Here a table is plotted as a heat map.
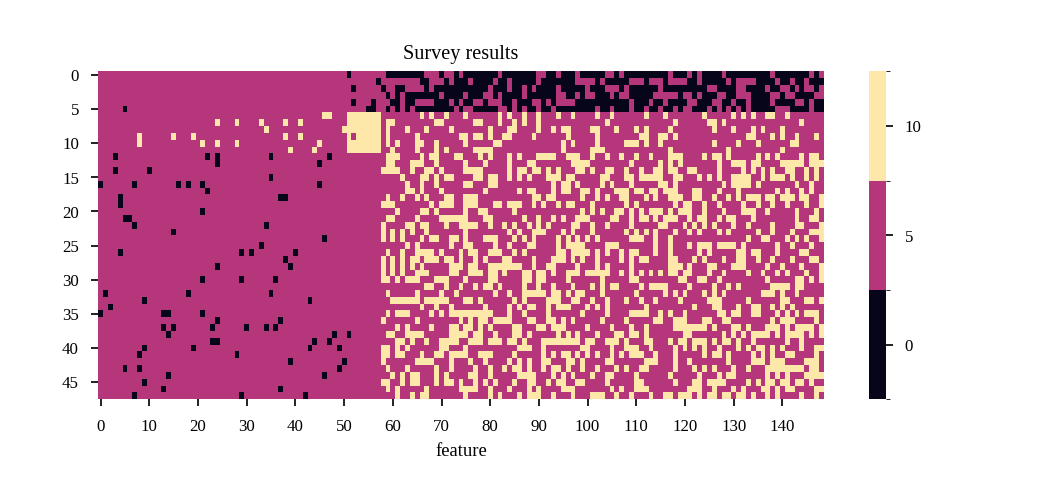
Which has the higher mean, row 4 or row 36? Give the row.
36
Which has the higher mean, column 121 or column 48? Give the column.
121
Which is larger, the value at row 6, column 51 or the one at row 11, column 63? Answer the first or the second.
the first
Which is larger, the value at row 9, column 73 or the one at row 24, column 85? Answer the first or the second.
the second
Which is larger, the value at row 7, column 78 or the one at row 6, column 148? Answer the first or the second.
the first
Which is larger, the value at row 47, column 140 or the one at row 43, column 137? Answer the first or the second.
the second
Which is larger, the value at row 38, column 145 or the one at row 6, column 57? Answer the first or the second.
the second
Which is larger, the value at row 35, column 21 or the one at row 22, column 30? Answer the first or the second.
the second
